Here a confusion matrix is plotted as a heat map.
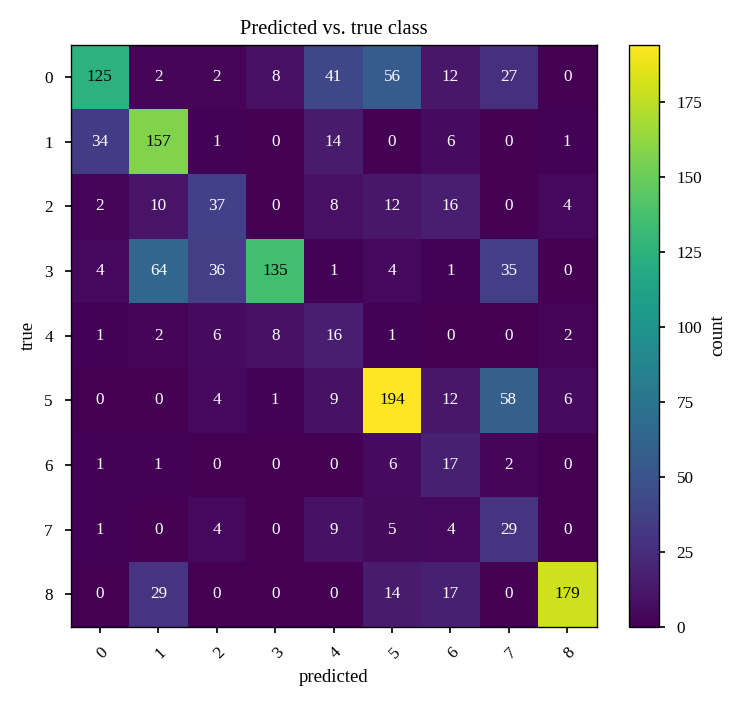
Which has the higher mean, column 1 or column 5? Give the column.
5
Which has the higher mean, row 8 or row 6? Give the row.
8
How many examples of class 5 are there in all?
284
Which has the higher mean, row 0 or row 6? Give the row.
0
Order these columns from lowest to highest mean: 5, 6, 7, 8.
6, 7, 8, 5
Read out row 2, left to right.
2 10 37 0 8 12 16 0 4
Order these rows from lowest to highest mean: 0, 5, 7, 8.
7, 8, 0, 5
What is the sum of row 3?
280
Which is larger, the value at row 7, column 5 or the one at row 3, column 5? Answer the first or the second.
the first
